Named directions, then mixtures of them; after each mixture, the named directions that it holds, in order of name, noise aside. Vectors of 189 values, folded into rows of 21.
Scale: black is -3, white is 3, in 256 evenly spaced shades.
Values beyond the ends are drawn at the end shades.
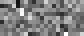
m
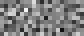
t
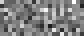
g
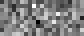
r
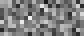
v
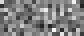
g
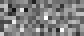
r, t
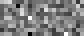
m, v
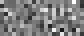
g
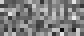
g, t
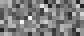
v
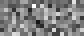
g, r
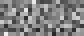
t, v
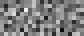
t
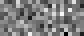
g, m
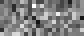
r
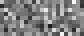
g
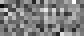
g, m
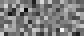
t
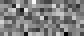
m, t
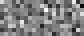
g, v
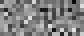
g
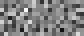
t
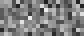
v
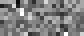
m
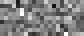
m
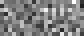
g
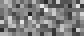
v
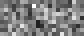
g, r
